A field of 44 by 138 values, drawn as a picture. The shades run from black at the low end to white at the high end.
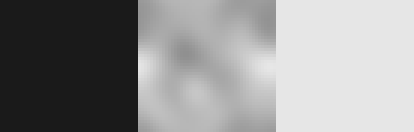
It is made of 1 by 3 panels. Panel 1,1: very low, flat. Panel 1,2: high, smooth. Panel 1,3: very high, flat.
